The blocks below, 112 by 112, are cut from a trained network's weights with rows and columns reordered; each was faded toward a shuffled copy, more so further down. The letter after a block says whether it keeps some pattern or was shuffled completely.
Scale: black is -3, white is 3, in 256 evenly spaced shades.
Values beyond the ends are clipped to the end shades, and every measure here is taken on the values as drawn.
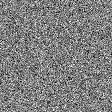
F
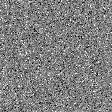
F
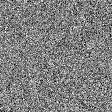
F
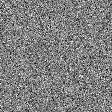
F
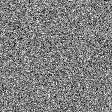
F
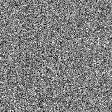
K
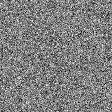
K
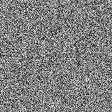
K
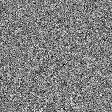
F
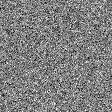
F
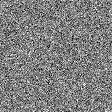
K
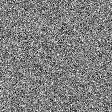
F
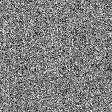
K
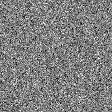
K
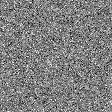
F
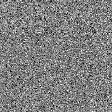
K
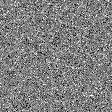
F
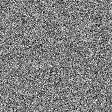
K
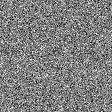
F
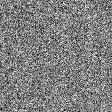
K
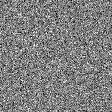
K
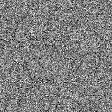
K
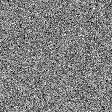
F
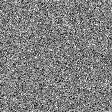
F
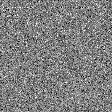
K
